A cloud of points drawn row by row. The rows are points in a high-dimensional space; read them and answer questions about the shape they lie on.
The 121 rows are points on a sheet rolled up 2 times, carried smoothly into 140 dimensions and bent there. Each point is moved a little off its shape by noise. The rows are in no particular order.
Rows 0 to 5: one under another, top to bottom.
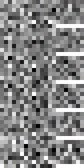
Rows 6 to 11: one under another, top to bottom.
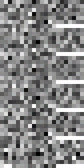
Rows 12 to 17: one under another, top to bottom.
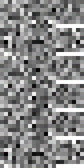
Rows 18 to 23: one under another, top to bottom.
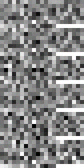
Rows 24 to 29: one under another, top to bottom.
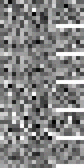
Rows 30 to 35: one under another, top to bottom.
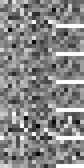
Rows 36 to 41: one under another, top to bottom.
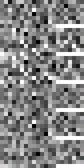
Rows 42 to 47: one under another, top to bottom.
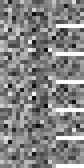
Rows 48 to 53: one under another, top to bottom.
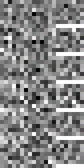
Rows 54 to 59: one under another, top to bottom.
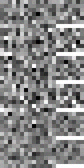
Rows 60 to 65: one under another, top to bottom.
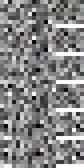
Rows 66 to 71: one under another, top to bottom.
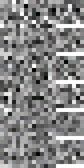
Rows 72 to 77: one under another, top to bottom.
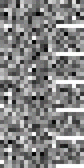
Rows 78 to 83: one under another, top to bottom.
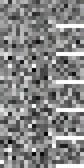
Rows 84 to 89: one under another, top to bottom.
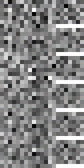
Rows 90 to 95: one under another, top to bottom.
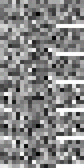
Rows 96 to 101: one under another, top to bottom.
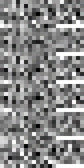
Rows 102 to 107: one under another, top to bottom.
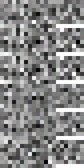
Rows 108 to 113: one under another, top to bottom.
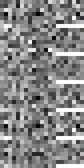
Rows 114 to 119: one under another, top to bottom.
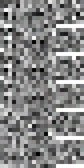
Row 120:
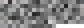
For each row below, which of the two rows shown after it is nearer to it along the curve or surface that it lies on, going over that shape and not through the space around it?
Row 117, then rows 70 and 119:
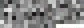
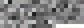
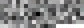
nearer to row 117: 119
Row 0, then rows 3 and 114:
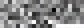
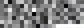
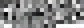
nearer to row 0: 3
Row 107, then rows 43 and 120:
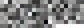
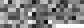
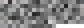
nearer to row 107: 43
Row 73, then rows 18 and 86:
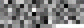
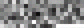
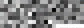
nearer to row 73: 86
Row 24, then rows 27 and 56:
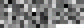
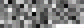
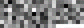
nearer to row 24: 56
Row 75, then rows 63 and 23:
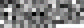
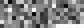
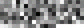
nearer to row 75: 63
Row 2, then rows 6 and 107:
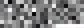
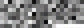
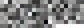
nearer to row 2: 6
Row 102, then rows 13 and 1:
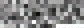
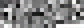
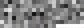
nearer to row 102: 1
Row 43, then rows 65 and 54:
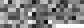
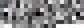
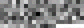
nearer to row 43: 54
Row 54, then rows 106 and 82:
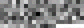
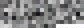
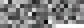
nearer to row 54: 106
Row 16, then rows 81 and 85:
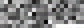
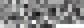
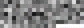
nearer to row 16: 81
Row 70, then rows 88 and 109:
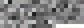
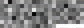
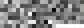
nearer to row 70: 88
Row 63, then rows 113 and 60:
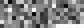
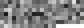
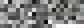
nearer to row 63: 60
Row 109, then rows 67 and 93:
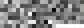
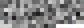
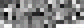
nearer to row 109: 67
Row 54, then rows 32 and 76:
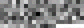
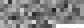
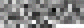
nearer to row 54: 76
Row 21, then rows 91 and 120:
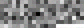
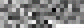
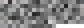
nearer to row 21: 91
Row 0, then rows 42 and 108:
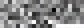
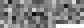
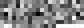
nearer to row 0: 42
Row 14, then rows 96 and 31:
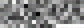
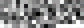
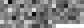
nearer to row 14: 31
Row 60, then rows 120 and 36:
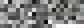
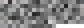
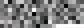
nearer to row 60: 36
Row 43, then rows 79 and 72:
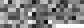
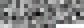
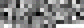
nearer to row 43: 79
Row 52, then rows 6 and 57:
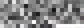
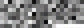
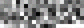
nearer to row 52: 6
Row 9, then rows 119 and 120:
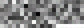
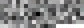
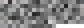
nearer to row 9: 119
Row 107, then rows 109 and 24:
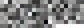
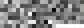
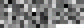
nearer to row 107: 109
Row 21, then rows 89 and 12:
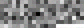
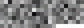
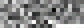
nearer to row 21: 12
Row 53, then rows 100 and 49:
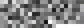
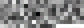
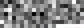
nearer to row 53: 100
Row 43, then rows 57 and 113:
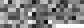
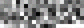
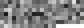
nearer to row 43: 113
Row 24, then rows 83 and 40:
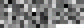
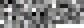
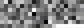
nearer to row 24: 83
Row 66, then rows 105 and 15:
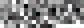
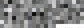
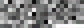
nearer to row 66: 15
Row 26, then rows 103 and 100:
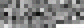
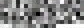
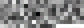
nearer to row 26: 100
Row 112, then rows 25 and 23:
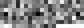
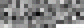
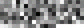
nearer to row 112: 23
